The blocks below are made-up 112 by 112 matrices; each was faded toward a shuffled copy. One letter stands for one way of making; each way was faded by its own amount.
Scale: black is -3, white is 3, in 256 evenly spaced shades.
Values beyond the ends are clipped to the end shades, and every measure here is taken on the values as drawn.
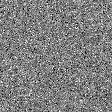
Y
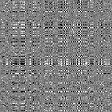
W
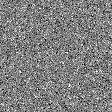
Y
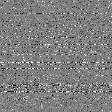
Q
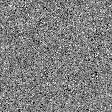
Y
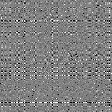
W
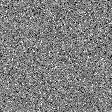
Y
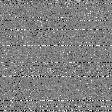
Q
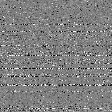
Q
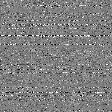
Q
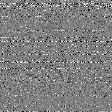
Q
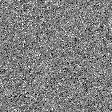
Y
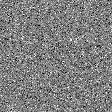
Y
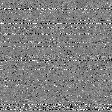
Q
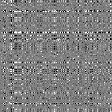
W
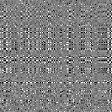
W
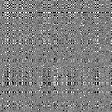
W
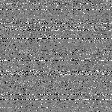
Q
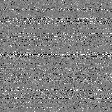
Q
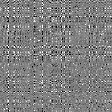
W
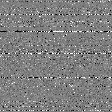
Q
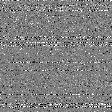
Q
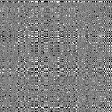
W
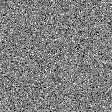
Y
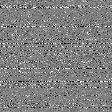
Q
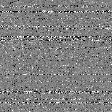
Q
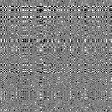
W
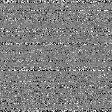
Q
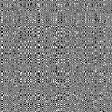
W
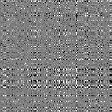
W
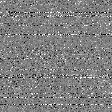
Q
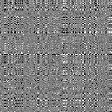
W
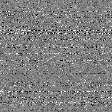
Q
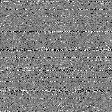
Q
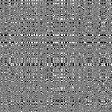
W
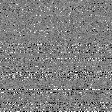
Q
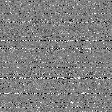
Q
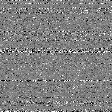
Q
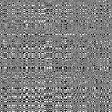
W
